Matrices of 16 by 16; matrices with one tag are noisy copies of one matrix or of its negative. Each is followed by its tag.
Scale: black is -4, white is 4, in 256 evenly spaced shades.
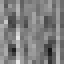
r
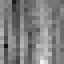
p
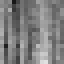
p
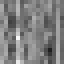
r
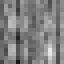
r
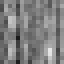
r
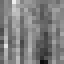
p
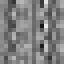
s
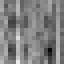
r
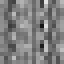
s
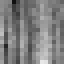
p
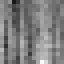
p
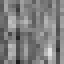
r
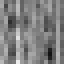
r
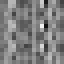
s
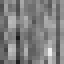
r
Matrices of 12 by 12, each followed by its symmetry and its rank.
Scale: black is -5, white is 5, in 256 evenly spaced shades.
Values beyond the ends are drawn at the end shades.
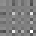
symmetric, rank one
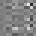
neither, rank two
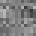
neither, rank two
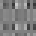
neither, rank one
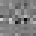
neither, rank two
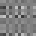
neither, rank one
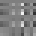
neither, rank one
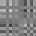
symmetric, rank one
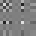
symmetric, rank one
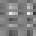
neither, rank one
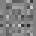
neither, rank two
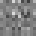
neither, rank two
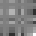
symmetric, rank one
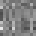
neither, rank two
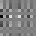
neither, rank one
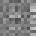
neither, rank two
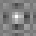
symmetric, rank one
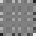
symmetric, rank one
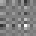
symmetric, rank one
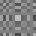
symmetric, rank one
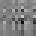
neither, rank two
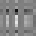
neither, rank one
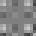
symmetric, rank one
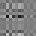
neither, rank one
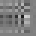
neither, rank one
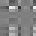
neither, rank one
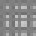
symmetric, rank one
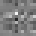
neither, rank two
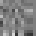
neither, rank two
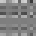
neither, rank one
